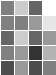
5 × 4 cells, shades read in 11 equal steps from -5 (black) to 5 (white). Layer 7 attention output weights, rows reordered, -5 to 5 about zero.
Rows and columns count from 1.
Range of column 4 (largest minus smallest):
5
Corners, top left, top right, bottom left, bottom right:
0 5 -2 0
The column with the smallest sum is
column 3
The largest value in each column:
0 3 1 5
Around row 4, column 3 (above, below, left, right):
-1 -2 1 2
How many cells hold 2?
1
